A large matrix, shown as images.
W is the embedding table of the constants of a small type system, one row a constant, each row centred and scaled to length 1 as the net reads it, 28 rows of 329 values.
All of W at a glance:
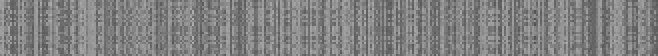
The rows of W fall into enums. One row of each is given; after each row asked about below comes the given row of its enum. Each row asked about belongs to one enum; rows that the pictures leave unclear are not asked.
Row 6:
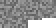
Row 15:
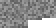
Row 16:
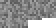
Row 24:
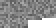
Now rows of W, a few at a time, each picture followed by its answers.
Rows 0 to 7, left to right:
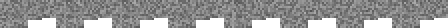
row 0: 15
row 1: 24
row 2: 24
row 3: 15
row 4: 16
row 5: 6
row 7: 24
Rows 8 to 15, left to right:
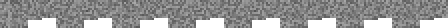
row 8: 16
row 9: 6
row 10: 24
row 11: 6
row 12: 6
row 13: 15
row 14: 15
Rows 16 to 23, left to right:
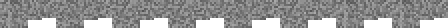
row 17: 15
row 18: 6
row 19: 6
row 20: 15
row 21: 6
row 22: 16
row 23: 16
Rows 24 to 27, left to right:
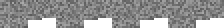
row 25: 15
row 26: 15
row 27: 6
